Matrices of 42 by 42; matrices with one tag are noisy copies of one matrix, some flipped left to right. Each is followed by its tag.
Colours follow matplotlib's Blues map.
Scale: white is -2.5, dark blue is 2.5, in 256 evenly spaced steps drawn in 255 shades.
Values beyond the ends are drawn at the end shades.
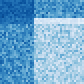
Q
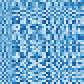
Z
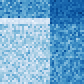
Q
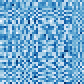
Z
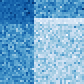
Q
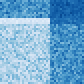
Q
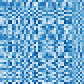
Z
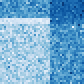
Q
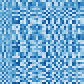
Z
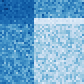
Q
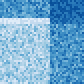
Q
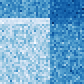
Q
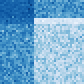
Q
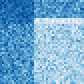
Q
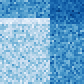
Q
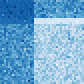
Q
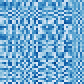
Z
